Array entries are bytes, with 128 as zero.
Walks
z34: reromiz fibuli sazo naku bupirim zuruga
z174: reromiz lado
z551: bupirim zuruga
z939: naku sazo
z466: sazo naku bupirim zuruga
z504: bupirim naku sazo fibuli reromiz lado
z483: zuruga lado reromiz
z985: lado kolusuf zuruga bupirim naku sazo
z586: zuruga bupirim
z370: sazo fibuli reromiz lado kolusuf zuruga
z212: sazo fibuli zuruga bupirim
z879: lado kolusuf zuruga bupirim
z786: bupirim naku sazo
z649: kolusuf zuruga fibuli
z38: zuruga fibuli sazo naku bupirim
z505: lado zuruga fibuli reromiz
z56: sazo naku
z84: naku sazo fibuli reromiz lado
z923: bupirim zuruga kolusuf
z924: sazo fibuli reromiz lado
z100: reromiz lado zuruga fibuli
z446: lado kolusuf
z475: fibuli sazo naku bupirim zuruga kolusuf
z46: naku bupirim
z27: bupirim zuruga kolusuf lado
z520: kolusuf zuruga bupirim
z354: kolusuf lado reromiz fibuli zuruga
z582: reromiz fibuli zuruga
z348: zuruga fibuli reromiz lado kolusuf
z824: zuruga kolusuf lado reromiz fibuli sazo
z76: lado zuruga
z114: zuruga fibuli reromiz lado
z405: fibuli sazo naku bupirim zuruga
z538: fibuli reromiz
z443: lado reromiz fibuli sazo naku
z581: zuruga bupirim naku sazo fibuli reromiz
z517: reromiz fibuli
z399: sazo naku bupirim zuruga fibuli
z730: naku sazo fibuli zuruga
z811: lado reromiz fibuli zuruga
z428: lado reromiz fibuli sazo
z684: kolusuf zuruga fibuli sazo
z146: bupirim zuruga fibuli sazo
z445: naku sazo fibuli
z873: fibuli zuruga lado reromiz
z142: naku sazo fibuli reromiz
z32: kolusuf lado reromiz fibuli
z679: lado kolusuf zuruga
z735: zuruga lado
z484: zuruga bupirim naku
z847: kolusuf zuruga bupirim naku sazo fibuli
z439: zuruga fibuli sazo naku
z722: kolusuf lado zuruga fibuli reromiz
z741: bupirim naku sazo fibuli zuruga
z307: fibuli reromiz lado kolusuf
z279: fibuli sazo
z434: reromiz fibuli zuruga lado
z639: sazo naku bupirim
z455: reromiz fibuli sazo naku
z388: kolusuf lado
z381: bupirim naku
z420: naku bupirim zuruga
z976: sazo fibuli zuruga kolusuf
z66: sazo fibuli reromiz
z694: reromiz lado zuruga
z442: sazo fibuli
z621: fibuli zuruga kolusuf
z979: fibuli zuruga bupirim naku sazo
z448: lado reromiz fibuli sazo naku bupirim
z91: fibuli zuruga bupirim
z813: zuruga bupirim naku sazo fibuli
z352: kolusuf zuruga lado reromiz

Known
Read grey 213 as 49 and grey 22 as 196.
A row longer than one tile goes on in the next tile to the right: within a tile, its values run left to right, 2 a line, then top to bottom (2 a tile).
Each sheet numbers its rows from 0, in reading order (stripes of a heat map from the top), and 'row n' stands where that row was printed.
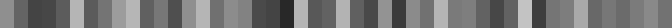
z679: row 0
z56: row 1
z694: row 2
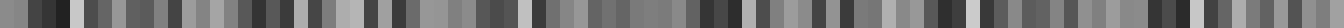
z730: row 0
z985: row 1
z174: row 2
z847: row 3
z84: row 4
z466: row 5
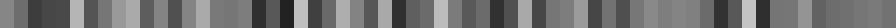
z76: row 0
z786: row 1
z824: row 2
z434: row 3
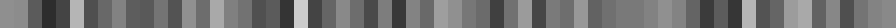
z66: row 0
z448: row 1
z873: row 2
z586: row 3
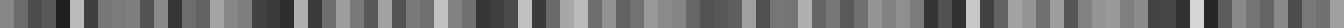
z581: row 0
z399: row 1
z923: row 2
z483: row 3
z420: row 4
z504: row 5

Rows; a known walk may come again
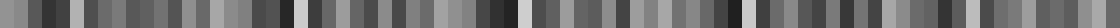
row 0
z66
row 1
z405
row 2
z730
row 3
z455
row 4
z354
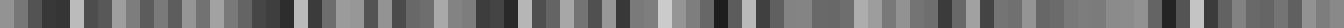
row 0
z212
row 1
z146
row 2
z939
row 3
z370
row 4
z873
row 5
z924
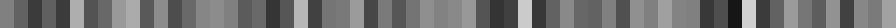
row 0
z586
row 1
z824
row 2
z84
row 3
z741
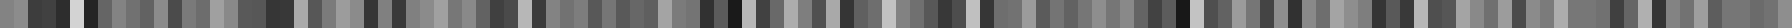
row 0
z504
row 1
z684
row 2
z517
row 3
z786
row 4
z114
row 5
z38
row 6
z46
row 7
z100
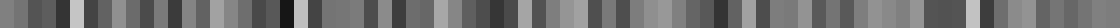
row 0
z448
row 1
z581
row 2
z649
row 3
z32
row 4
z174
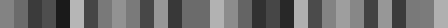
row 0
z813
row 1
z847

